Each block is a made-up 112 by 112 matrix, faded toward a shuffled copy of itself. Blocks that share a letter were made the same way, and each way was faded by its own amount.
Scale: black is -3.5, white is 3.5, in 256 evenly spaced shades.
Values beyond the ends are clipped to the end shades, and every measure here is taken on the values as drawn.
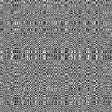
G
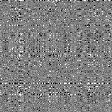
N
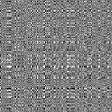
G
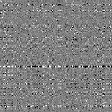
N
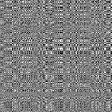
G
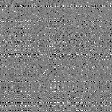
N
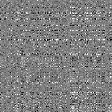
N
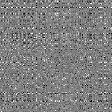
N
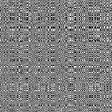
G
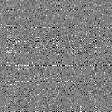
N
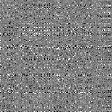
N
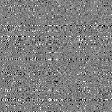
N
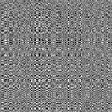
G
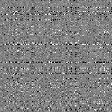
N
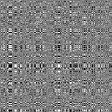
G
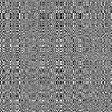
G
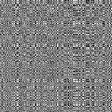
G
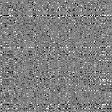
N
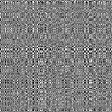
G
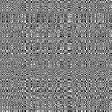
G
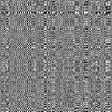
G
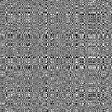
G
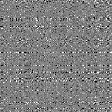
N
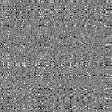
N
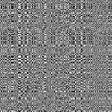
G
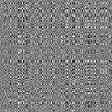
G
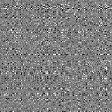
N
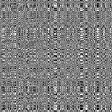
G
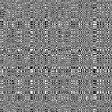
G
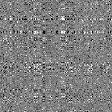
N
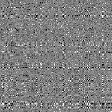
N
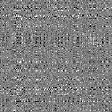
N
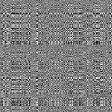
G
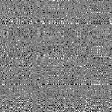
N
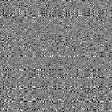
N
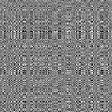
G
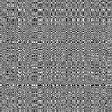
G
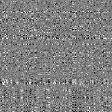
N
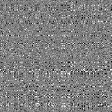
N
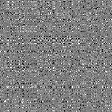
N
